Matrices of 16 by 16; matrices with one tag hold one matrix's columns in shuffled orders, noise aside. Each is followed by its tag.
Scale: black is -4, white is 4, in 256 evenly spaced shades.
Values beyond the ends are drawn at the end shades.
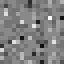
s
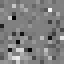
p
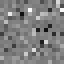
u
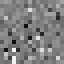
p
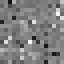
s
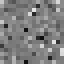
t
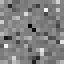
t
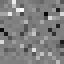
u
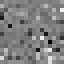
p
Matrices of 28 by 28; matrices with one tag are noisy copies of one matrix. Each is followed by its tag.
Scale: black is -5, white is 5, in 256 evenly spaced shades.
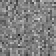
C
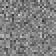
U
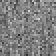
C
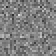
U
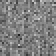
C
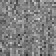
C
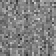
C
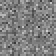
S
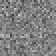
U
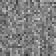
C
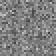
S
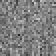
C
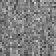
C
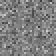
S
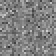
S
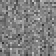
C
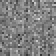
C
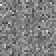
S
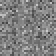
S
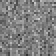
C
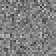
U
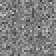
S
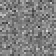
S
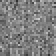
C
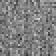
C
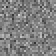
U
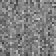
C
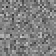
U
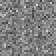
S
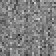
C
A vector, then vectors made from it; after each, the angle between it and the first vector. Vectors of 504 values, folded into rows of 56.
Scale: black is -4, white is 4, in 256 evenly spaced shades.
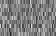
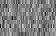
nearly opposite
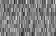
orthogonal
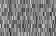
nearly parallel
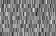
orthogonal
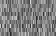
nearly parallel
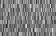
orthogonal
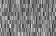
nearly parallel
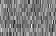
partly aligned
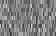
nearly parallel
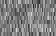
orthogonal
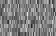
partly opposed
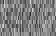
partly aligned
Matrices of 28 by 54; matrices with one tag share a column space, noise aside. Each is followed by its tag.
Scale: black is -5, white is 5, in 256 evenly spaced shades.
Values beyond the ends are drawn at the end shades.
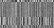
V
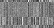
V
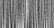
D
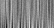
D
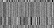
V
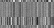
V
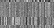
V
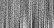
D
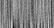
D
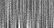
D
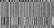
V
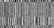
V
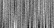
D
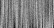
D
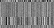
V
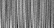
D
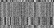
V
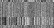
V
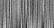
D
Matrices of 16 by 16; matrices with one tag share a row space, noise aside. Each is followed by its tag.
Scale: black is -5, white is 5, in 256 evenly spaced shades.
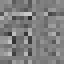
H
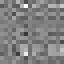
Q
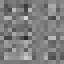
H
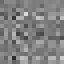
Q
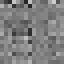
H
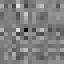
Q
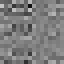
H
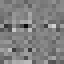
H
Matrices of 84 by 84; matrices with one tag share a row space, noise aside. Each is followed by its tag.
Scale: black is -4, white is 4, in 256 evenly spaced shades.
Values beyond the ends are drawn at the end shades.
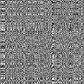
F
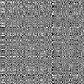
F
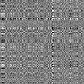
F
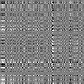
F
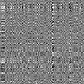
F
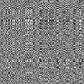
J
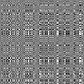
J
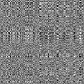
J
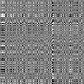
F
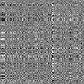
F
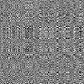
J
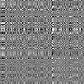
F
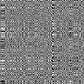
F
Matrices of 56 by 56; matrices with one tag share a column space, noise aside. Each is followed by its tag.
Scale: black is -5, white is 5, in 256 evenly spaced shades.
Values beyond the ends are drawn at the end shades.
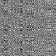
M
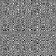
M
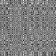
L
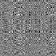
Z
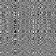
Z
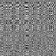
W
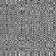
L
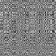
Z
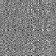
M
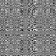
M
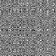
M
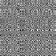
M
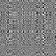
Z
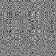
Z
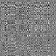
W
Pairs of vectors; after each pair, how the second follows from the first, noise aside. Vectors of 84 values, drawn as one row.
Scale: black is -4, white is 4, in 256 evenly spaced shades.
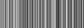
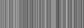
shrunk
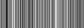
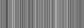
shrunk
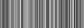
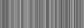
shrunk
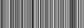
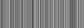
shrunk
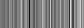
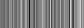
copied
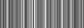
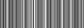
copied
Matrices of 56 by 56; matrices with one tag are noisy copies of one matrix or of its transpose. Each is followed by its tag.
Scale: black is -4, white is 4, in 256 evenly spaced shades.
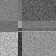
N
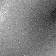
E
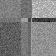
N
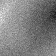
E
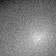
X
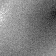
E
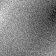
E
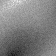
E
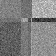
N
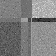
N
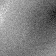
E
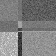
N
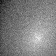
X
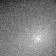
X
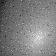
X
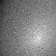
X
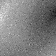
E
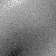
E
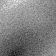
E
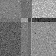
N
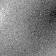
E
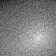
X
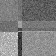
N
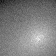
X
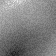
E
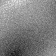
E
